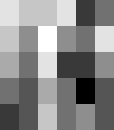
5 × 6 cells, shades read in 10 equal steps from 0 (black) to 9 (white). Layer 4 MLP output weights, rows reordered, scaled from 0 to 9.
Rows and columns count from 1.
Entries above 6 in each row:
4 3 1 0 1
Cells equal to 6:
2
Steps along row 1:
down same up down up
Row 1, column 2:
7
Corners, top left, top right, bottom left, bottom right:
8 4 2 3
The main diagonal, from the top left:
8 5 8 4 5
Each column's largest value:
8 7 9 8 5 8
